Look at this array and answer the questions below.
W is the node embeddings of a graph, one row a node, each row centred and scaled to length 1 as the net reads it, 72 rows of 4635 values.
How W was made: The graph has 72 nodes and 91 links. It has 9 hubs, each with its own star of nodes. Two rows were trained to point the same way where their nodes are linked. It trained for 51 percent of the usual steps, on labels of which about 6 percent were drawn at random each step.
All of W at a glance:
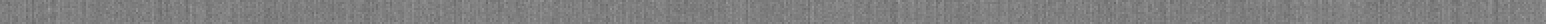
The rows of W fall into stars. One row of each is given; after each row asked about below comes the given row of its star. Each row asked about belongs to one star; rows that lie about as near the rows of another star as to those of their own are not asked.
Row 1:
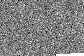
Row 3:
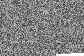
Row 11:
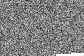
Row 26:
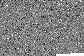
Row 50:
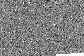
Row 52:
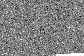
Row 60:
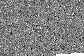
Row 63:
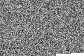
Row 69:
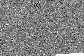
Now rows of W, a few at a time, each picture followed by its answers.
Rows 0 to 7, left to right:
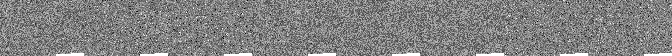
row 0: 50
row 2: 60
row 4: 50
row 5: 3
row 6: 11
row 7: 1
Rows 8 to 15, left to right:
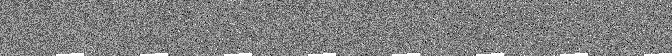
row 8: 1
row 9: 26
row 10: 11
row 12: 63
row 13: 69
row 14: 11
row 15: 3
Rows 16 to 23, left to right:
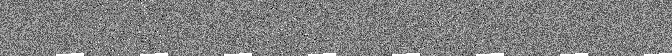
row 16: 26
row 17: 26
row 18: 26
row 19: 63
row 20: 69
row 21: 63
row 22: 3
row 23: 60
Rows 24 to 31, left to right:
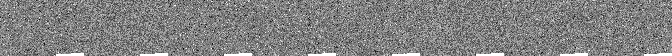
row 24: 26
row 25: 69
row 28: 50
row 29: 69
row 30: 3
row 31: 63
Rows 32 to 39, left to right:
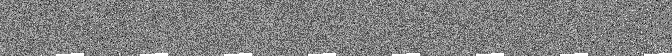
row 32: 69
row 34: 11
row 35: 69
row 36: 52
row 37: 3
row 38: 50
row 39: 3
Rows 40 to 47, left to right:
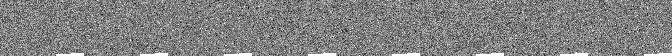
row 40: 11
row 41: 3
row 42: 52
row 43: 50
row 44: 1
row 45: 11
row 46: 50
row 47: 1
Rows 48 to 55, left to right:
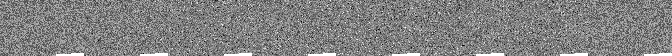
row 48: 60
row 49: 50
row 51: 26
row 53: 50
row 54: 1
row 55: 63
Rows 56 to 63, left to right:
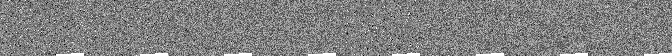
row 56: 1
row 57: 63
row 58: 3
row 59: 26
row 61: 26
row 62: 3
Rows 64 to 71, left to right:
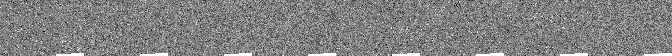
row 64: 60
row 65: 63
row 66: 50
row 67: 26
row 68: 69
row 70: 11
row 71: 52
